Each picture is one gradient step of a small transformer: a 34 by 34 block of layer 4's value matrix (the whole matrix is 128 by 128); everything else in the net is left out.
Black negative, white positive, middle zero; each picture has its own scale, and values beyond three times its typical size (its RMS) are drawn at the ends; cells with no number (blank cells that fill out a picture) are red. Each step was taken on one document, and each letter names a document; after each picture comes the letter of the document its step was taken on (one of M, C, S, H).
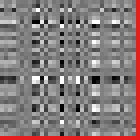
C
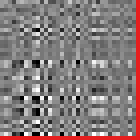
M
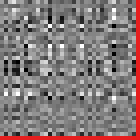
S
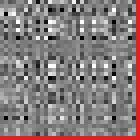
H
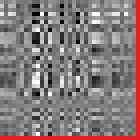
C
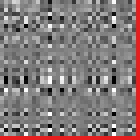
S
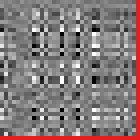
C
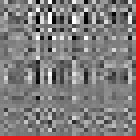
H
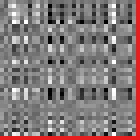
S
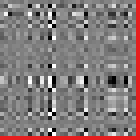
S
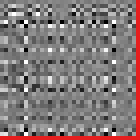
S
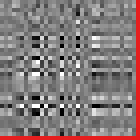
M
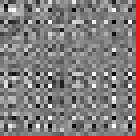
H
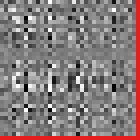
H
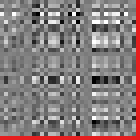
C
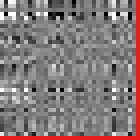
S
